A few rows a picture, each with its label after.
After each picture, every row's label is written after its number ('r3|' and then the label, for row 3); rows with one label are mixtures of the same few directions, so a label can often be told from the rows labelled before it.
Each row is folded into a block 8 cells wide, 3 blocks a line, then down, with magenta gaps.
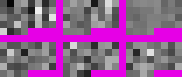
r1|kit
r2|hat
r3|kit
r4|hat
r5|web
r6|hat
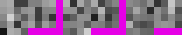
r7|kit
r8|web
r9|hat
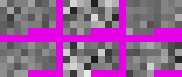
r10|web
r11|hat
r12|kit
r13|web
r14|web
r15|kit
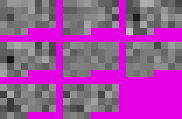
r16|kit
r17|kit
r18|kit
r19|kit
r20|hat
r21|hat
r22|web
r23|web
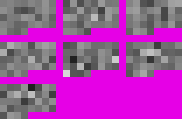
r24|hat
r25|web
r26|kit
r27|hat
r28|kit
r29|hat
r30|hat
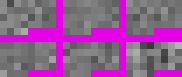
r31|web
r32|kit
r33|web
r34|kit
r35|hat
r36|kit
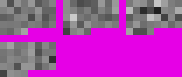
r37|web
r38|kit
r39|hat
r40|kit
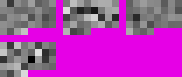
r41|web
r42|hat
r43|kit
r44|web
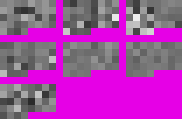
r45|hat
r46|kit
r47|web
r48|kit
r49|hat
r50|web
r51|web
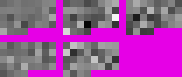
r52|kit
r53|kit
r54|web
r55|kit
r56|hat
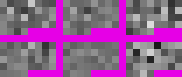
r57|hat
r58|hat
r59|kit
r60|hat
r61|hat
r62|hat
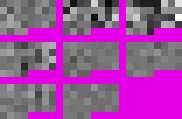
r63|web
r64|hat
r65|kit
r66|kit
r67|web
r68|hat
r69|kit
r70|hat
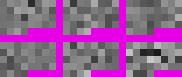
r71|hat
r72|web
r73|kit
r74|web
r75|web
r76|hat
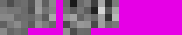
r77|kit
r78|kit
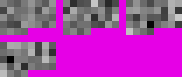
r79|web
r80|hat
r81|kit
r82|kit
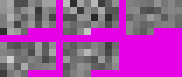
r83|kit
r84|web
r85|hat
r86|kit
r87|hat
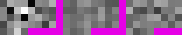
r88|hat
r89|kit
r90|hat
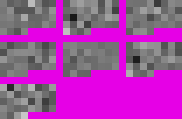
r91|hat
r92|kit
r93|hat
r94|hat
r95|web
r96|kit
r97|web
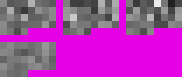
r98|hat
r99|kit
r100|hat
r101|hat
